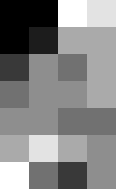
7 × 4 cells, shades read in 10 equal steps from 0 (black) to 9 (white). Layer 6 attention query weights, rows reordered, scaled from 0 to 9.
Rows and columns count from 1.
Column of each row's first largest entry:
3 3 4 4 1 2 1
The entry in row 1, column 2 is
0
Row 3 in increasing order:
2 4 5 6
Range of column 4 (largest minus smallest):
4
